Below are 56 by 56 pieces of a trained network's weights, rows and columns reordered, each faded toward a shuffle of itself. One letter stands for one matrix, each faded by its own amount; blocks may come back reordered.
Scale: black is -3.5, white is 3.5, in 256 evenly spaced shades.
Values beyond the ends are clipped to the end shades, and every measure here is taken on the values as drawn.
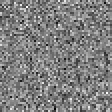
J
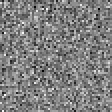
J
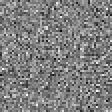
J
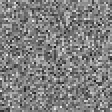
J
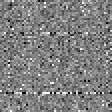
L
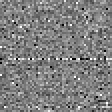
L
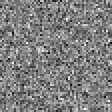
J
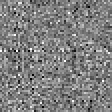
L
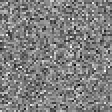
J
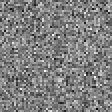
J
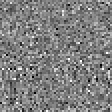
L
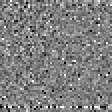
L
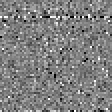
L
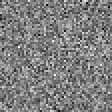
J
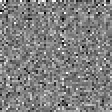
L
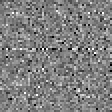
L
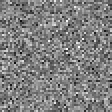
J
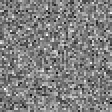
J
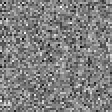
J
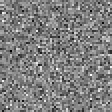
J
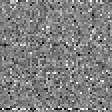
L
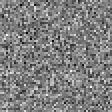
J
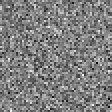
J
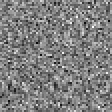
J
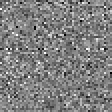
L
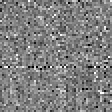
L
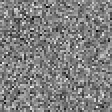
J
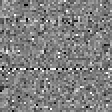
L
